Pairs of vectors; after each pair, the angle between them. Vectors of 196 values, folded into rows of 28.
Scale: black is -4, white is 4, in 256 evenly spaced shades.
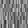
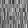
orthogonal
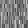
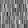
nearly parallel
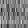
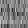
nearly parallel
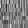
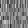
nearly opposite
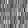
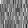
orthogonal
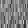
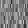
nearly parallel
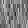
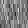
nearly parallel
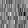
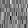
orthogonal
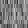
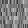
partly aligned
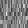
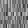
nearly opposite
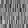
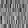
nearly parallel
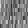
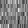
partly opposed
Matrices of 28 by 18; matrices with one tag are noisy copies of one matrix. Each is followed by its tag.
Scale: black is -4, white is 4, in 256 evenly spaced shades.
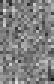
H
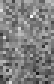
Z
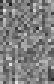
H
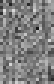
H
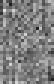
H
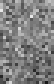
Z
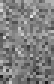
Z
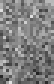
Z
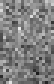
Z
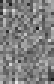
H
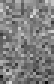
Z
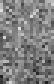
Z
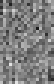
H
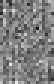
H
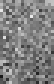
Z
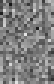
H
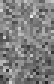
Z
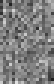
H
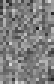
H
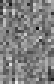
H
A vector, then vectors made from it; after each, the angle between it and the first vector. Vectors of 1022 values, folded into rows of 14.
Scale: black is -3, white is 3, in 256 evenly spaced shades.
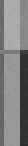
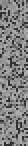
orthogonal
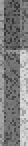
nearly opposite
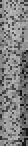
partly aligned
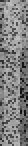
partly aligned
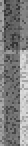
nearly opposite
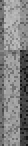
nearly parallel
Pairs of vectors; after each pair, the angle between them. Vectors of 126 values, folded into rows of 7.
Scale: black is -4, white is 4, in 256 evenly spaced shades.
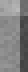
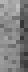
nearly parallel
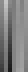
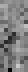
partly aligned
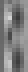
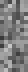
partly aligned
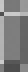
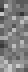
partly opposed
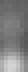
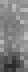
nearly opposite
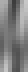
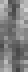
nearly parallel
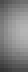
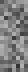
orthogonal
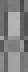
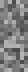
orthogonal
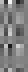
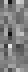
nearly opposite
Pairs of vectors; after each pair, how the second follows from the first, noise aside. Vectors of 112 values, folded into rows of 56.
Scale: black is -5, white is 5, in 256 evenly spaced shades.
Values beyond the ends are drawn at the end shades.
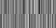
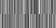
negated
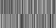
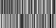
scaled up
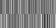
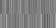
shrunk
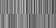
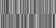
shuffled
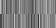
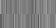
shrunk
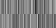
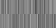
shrunk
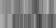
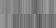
shrunk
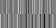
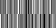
scaled up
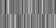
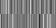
shuffled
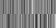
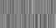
shrunk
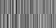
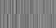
shrunk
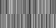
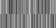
negated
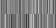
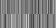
negated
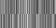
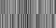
negated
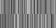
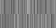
shrunk
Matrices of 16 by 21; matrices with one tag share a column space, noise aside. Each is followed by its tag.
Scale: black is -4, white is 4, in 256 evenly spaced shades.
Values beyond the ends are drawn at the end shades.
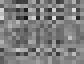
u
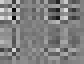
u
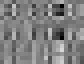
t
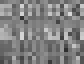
t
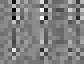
u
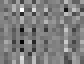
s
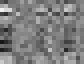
s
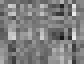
t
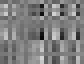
t
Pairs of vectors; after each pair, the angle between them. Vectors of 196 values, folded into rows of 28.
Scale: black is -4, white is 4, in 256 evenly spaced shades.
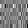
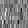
orthogonal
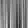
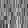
partly opposed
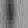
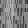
partly opposed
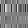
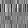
nearly parallel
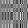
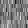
partly aligned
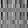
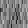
partly opposed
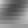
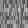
orthogonal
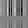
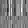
nearly opposite
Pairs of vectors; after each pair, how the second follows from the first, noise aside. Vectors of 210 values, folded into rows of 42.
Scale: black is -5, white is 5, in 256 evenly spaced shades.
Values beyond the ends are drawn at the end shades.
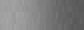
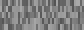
shuffled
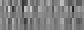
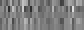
negated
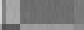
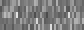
shuffled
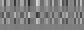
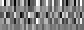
scaled up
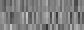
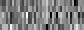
scaled up
